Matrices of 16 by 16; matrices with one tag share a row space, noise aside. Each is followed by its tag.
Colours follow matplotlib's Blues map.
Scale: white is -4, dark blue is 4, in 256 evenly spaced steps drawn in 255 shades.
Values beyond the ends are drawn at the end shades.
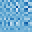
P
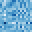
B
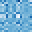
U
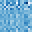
P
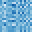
B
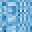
B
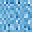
P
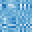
B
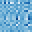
P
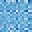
P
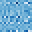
P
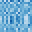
P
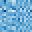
B
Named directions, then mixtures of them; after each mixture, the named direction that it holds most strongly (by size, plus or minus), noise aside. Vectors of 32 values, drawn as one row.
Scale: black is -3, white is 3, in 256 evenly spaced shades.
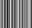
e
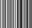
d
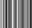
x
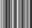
x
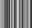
e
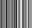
d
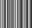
d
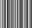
d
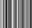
x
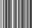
x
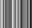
x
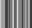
x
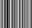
e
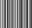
d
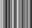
x
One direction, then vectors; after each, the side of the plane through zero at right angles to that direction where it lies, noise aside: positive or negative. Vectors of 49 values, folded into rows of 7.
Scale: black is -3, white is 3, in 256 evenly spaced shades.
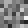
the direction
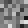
negative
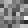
positive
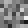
positive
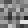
negative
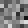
negative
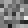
positive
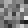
positive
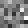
positive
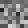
negative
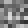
positive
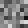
negative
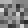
positive
